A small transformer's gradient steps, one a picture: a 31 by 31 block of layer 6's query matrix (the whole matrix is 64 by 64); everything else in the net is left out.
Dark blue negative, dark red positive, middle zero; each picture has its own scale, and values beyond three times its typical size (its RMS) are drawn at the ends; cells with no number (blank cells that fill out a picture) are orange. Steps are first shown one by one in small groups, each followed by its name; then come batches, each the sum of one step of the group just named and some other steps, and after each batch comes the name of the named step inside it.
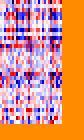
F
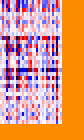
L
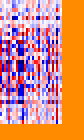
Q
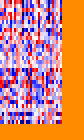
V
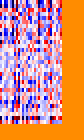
Q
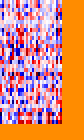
Q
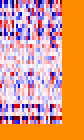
F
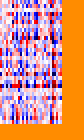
Q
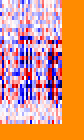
Q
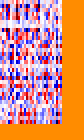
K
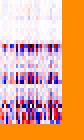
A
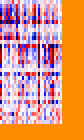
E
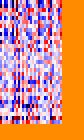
A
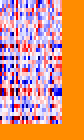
K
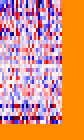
K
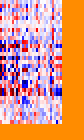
K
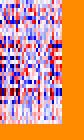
E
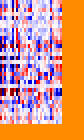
A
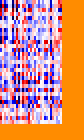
A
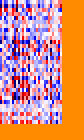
K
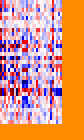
A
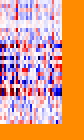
K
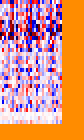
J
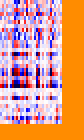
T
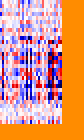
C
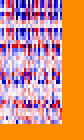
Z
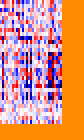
C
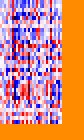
Z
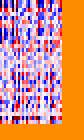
Z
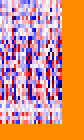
C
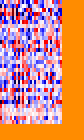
Z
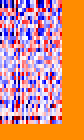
Z
